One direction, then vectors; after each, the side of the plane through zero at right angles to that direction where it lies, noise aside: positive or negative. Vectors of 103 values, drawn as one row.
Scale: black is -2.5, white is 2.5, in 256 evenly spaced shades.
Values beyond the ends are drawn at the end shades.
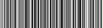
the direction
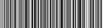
positive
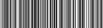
positive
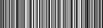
negative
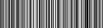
negative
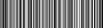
negative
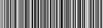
positive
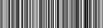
negative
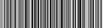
positive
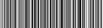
positive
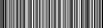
negative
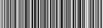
positive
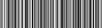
positive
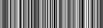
positive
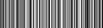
negative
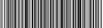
positive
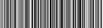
positive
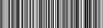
negative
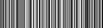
negative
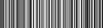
negative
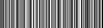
negative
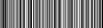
negative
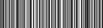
negative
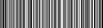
negative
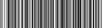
positive
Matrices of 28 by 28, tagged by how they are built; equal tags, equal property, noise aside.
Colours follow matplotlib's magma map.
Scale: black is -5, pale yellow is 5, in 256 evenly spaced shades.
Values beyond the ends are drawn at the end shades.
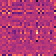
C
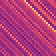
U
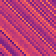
U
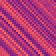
U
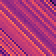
U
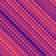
U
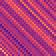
U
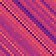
U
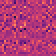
C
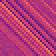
U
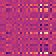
C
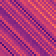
U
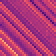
U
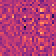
C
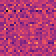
C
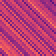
U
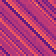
U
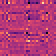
C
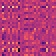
C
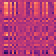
C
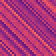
U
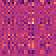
C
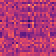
C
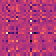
C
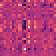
C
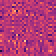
C
